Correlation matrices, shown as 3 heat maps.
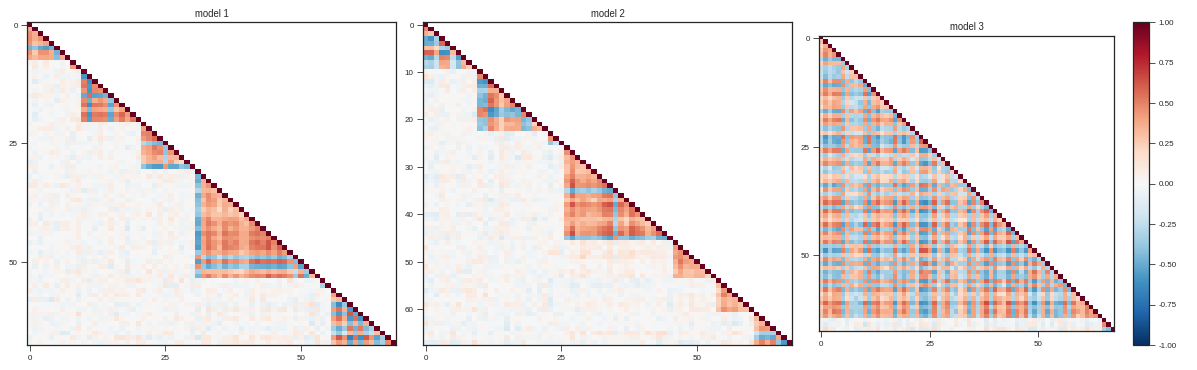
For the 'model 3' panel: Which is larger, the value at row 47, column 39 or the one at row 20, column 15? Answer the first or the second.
the second
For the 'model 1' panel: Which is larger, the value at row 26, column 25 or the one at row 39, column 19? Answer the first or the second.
the second
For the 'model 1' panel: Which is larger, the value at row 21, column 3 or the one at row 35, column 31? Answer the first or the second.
the first
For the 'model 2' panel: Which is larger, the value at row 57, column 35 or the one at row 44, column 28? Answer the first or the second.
the second
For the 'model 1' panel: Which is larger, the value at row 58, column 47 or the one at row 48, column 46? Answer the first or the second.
the second
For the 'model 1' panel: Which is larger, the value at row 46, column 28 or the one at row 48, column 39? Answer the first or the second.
the second
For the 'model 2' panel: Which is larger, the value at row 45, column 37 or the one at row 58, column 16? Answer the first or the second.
the second
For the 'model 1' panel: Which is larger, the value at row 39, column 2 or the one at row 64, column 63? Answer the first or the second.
the first
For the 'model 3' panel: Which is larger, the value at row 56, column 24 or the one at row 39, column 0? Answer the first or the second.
the second
